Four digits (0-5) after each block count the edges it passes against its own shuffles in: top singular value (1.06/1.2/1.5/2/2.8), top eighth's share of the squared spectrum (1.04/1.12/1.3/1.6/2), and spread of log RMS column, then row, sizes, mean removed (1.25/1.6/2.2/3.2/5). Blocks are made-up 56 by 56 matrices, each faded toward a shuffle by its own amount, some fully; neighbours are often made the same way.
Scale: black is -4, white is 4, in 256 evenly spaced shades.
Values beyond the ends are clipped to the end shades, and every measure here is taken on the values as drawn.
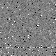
2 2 0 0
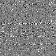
2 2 0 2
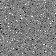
0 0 0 0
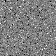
0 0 0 0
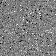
0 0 0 0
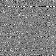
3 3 0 3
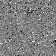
1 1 0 1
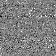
1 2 0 2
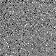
1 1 1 1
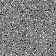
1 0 0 0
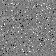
0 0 0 0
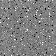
1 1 0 0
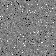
0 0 0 0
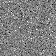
0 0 0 0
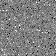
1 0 0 0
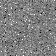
2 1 0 0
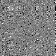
4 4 2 1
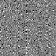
4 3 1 1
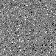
1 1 0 0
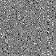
3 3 2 0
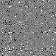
3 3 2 2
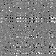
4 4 2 2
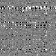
4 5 2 3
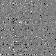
3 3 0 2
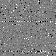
3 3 0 2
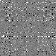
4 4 2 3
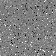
0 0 0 0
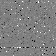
3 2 0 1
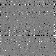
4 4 2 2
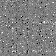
3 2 1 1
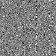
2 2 2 0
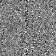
1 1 2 0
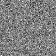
0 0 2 0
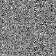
1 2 3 0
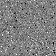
2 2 0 0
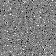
2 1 0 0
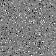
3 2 1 0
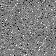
2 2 0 0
